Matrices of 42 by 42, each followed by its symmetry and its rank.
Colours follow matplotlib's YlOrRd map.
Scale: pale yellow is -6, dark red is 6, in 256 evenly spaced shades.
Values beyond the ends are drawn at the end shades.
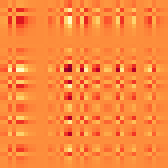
symmetric, rank one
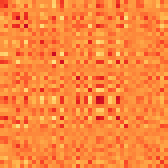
symmetric, rank three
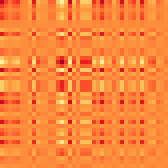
symmetric, rank one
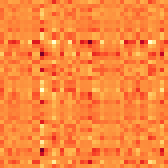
antisymmetric, rank two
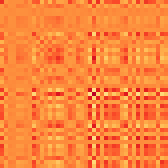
symmetric, rank two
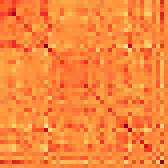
symmetric, rank five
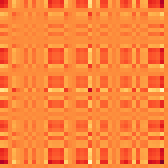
symmetric, rank one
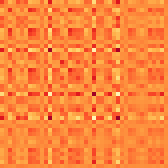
symmetric, rank two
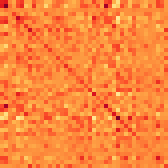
symmetric, rank five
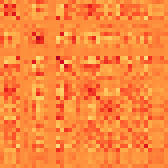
symmetric, rank three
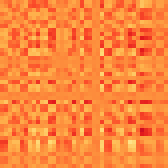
antisymmetric, rank two
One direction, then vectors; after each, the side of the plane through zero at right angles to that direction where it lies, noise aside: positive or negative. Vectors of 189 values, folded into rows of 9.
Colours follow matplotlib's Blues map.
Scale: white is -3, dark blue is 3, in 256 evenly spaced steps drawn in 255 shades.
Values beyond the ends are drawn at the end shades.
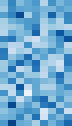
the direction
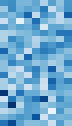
positive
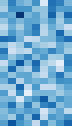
positive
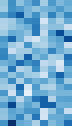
positive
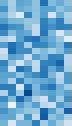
negative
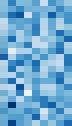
positive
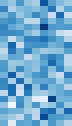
negative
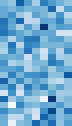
negative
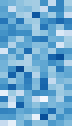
negative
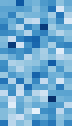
negative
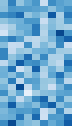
positive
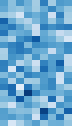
negative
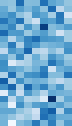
negative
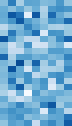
positive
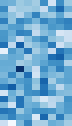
negative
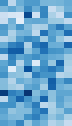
negative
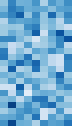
positive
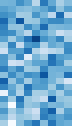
negative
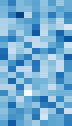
positive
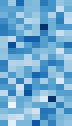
negative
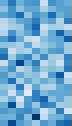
positive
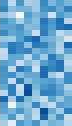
negative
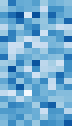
positive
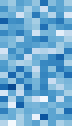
negative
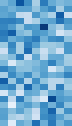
negative
